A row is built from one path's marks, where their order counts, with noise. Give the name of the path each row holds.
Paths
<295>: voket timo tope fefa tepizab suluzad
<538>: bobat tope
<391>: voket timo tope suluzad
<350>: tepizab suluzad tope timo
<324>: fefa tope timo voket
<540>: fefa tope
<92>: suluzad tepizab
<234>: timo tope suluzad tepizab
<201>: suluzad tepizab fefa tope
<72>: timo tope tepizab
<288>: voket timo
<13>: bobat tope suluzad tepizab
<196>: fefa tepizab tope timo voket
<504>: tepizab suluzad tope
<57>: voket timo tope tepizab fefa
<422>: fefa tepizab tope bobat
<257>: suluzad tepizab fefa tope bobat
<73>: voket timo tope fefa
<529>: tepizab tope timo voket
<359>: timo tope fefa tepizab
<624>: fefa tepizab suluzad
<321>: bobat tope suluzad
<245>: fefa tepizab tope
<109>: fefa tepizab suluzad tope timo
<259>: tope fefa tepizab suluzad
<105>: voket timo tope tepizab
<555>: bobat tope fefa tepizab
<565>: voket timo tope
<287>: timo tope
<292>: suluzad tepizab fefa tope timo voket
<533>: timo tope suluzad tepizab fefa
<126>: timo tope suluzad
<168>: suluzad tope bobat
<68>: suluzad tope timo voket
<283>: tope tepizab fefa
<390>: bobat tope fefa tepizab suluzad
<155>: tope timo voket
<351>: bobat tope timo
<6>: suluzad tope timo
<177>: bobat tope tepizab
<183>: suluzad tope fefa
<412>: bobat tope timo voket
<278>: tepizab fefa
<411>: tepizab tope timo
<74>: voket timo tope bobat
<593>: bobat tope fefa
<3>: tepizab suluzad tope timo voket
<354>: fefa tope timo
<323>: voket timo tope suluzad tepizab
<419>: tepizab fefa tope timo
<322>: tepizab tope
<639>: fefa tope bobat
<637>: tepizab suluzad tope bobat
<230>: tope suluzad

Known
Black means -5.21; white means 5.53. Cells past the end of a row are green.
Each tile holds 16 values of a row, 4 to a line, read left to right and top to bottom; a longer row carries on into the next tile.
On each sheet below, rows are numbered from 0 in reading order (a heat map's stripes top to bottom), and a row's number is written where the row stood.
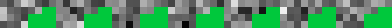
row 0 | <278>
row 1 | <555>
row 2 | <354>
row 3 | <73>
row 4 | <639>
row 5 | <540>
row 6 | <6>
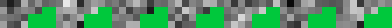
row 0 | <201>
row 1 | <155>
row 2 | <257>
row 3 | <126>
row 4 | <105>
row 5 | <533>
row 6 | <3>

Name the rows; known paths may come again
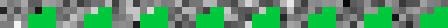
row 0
<637>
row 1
<105>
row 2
<3>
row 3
<126>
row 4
<278>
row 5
<351>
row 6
<359>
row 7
<109>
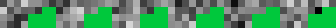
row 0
<183>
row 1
<323>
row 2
<13>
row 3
<245>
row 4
<533>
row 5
<321>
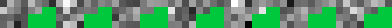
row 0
<73>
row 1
<74>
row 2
<350>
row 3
<540>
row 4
<155>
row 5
<234>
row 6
<391>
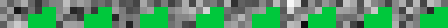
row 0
<422>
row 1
<639>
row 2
<419>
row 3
<292>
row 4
<72>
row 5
<412>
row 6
<324>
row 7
<230>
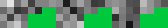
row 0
<538>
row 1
<555>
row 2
<354>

